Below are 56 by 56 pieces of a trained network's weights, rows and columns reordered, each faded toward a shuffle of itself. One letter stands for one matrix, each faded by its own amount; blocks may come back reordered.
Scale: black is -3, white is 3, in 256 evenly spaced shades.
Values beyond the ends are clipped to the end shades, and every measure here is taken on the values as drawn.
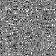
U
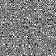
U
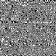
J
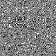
U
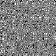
J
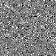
U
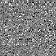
U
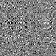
J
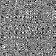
J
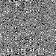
U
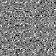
J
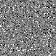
U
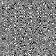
U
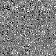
U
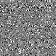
U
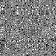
U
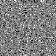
J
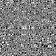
J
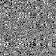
J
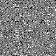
U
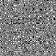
J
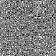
U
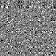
J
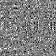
U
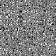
U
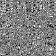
J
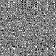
U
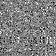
U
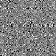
J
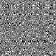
J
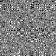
J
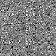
U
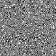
U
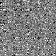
U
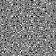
J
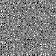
J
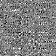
U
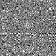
U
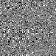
J
